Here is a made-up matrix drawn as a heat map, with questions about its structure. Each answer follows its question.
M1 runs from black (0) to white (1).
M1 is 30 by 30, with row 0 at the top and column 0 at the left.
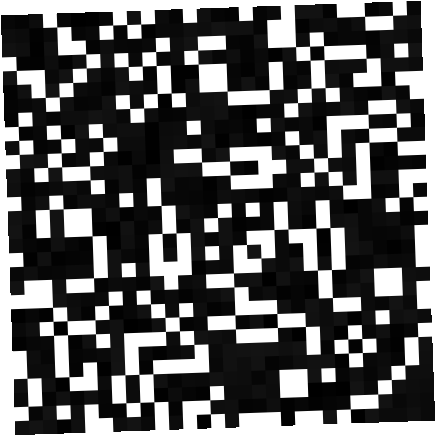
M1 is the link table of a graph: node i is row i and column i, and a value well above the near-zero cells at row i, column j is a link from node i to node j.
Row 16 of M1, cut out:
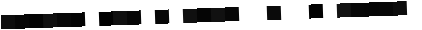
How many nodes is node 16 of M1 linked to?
9
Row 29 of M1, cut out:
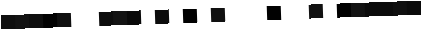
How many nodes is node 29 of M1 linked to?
11
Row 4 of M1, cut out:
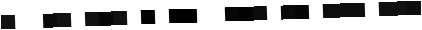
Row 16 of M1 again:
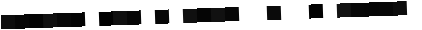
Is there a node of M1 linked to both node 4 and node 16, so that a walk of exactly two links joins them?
no
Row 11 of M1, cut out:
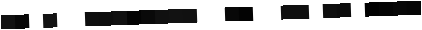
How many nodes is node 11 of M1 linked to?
9
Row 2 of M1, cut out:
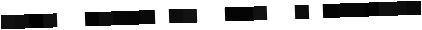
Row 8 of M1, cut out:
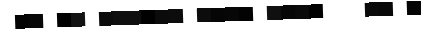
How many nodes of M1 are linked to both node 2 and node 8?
0
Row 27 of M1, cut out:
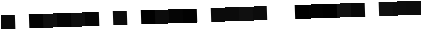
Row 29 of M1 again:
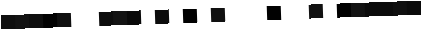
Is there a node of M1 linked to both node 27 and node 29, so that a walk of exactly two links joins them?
yes
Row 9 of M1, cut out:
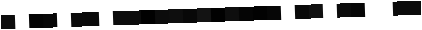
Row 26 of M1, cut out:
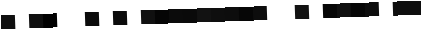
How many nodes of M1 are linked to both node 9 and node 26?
5
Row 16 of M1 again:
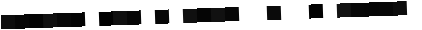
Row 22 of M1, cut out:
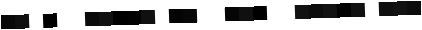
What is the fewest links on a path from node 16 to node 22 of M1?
2
